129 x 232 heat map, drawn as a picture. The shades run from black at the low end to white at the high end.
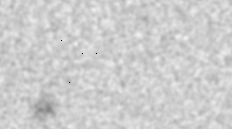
Dips: one, in the bottom left. Mirror symmetry: none. Average level on the scale: 80%. Odd rows or columns: none. Histogram: skewed, a long tail of low values. Lone odd cells: 4, each lower than its neighbours. Grain: blotchy.
